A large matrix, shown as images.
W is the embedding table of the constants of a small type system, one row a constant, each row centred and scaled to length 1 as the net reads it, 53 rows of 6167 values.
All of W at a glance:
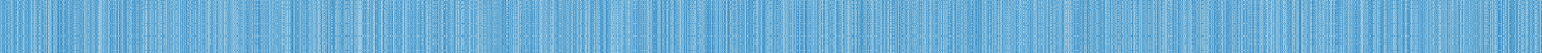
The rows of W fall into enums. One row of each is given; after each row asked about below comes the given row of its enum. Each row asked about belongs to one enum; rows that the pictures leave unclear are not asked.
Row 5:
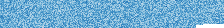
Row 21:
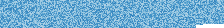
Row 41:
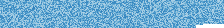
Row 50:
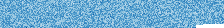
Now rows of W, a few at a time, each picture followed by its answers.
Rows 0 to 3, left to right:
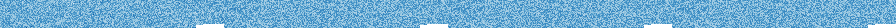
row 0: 50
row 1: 21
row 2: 21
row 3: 21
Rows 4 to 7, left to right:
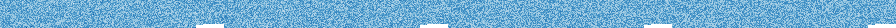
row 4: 50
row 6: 21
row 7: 41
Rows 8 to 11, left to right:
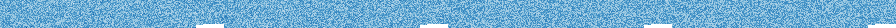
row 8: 50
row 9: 5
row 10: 21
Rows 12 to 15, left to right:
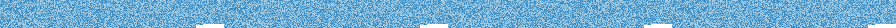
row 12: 21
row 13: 21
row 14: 41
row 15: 21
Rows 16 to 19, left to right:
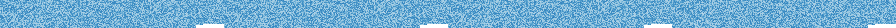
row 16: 41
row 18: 41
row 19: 21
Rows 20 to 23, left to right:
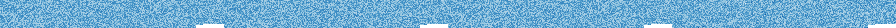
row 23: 50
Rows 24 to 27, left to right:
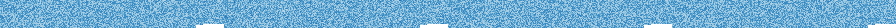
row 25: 5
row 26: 21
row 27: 41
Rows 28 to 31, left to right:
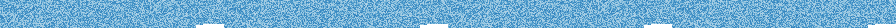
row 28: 41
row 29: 21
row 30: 41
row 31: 21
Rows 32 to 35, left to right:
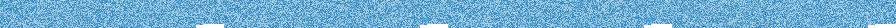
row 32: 21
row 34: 41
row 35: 50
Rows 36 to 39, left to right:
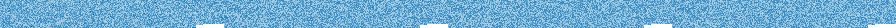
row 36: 50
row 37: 41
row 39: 21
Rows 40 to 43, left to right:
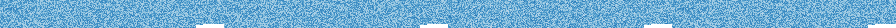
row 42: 5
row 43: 21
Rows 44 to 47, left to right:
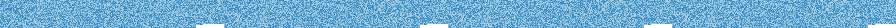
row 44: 21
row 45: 41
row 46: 41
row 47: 41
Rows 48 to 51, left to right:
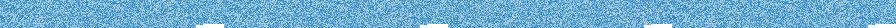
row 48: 41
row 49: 41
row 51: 41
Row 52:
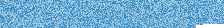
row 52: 41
